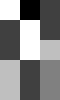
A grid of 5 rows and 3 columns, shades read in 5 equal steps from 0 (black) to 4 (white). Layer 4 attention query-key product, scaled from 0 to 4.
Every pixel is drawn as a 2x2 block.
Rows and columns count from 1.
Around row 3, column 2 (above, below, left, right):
4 1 1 3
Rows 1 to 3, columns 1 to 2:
4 0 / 1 4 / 1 4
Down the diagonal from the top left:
4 4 3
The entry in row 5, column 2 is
1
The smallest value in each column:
1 0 1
